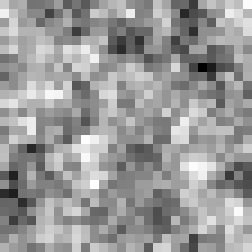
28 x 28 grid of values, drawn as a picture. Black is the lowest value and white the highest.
Slope: none. Seam: none. Odd rows or columns: none. Mirror symmetry: none. Average level on the scale: 60%.
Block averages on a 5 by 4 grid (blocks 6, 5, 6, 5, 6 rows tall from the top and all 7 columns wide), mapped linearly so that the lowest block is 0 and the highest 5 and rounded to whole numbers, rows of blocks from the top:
4 2 1 3 | 5 4 3 0 | 4 4 3 4 | 0 4 2 3 | 2 3 1 5
